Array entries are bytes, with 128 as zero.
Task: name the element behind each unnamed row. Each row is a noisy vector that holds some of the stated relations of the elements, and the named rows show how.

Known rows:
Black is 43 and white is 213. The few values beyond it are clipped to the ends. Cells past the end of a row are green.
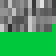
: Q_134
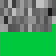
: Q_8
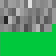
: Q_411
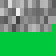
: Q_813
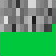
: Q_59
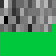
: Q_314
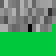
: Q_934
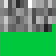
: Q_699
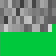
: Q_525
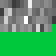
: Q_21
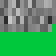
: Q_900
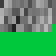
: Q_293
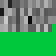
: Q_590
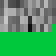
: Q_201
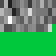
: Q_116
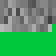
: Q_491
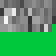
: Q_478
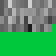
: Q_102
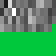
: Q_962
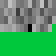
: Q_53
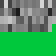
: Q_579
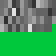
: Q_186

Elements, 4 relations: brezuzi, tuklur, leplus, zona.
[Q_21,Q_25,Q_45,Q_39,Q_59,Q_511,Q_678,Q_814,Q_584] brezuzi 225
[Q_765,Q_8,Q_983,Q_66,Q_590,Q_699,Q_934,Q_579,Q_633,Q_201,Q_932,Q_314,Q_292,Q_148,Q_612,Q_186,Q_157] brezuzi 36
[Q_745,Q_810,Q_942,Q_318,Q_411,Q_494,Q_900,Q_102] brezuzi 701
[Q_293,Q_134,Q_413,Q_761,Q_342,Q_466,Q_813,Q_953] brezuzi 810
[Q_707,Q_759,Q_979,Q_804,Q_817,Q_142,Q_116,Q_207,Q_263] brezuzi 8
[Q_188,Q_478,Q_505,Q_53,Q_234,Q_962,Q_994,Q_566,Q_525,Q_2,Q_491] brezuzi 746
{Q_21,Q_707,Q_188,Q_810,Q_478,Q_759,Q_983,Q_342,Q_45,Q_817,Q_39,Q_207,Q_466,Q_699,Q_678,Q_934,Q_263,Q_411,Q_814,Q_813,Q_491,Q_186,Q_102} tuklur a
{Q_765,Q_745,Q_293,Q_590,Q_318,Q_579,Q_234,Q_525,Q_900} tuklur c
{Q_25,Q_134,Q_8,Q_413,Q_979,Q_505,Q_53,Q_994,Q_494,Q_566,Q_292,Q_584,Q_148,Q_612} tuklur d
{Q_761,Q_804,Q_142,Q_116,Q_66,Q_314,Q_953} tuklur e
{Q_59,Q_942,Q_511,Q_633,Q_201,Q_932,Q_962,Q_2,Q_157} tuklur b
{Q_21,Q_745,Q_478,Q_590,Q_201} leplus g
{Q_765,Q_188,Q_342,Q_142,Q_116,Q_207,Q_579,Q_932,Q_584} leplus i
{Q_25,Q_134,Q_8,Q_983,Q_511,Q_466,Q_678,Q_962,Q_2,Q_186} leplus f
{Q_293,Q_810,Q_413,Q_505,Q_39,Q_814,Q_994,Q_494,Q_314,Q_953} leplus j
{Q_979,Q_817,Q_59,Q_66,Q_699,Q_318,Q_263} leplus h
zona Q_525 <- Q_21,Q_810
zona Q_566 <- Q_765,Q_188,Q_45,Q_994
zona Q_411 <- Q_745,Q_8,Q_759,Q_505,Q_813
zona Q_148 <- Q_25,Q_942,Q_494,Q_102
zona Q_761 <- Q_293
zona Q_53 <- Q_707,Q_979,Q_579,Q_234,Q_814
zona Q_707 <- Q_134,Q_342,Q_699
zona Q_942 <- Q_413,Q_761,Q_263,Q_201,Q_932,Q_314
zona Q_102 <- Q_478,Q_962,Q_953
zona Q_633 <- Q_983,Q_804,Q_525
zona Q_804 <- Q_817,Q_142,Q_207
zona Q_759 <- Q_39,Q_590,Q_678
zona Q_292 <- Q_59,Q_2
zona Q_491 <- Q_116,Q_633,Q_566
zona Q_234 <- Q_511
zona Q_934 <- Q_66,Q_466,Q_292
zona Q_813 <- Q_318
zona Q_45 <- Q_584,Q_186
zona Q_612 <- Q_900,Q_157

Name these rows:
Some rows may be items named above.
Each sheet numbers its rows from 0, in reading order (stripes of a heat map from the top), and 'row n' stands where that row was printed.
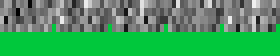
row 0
Q_994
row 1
Q_979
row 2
Q_817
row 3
Q_511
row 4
Q_59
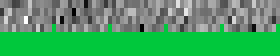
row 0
Q_21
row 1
Q_994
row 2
Q_148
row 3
Q_813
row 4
Q_942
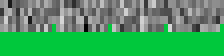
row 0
Q_590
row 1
Q_201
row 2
Q_134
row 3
Q_759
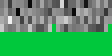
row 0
Q_188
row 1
Q_765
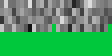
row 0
Q_707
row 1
Q_263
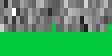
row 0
Q_2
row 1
Q_102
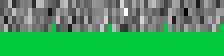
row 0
Q_983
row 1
Q_953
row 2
Q_466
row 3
Q_994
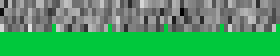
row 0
Q_678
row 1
Q_761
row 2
Q_66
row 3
Q_814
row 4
Q_633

